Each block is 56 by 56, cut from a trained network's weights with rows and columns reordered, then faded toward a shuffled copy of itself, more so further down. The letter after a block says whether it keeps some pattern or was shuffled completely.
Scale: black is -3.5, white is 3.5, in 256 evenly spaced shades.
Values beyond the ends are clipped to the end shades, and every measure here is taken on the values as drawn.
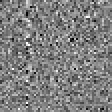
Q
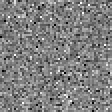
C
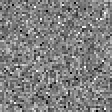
C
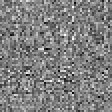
Q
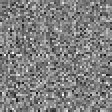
Q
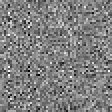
Q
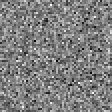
C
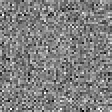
Q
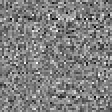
Q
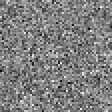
C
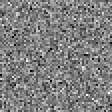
C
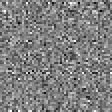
Q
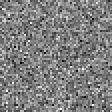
C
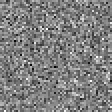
C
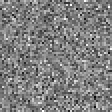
C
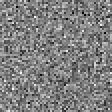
C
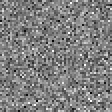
C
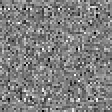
Q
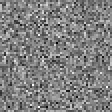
Q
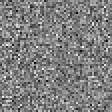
Q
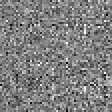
Q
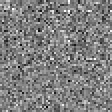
Q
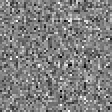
Q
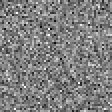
C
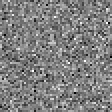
C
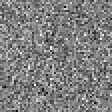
C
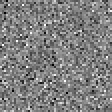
Q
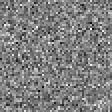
Q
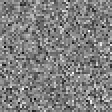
Q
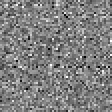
Q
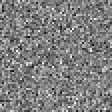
Q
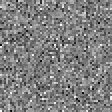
C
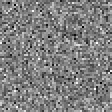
C
